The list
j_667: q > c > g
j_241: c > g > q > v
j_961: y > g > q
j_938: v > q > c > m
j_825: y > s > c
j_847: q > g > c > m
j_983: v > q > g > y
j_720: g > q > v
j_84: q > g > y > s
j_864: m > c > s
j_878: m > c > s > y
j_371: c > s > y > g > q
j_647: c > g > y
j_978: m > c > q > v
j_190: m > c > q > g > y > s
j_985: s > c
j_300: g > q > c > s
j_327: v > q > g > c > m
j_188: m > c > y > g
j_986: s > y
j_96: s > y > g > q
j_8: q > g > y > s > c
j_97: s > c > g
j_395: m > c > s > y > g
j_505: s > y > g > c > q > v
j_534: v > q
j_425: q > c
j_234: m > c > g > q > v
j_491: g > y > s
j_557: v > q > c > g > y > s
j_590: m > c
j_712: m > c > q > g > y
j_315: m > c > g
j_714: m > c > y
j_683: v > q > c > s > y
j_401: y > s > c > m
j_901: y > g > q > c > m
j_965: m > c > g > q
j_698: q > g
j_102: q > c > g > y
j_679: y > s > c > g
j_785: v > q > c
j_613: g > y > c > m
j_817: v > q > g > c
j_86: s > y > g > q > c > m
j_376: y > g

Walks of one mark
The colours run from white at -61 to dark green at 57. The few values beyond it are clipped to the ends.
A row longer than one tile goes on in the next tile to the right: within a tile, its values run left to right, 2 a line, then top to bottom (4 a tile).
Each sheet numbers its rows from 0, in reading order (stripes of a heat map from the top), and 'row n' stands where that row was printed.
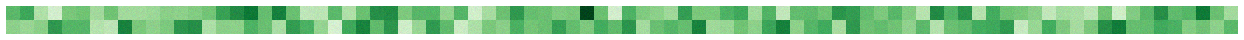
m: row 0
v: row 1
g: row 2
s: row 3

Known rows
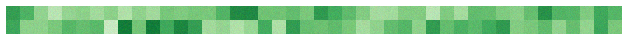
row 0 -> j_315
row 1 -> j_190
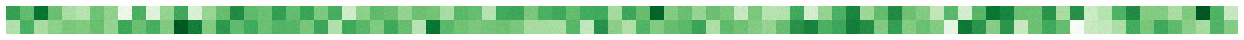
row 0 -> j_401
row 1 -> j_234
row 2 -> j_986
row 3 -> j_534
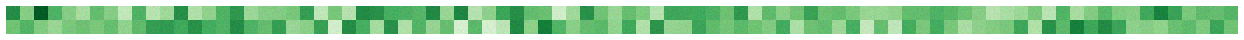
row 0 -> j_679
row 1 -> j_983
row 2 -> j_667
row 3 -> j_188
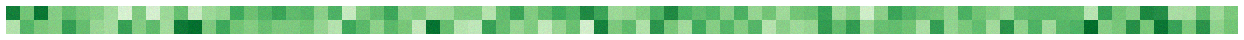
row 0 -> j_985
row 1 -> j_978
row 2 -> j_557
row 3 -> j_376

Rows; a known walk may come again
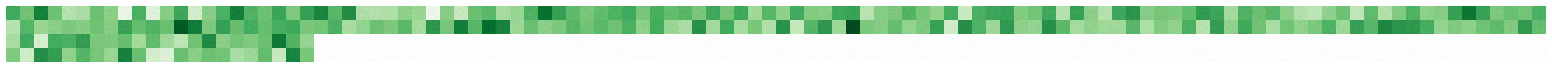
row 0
j_401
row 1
j_395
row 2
j_84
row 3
j_327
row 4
j_188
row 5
j_938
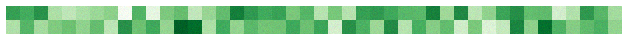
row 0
j_878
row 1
j_983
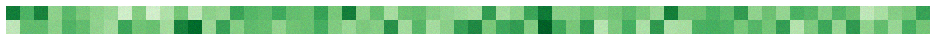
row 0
j_985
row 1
j_491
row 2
j_102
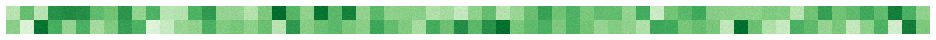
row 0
j_785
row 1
j_97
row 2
j_978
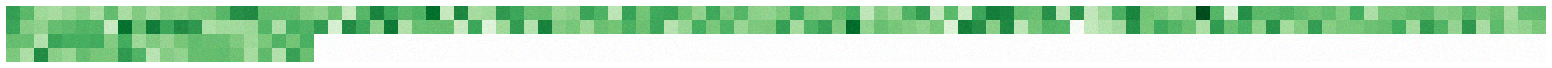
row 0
j_315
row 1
j_720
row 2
j_8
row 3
j_534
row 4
j_300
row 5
j_425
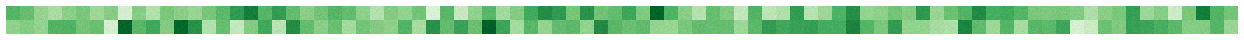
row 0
j_590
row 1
j_714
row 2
j_679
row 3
j_683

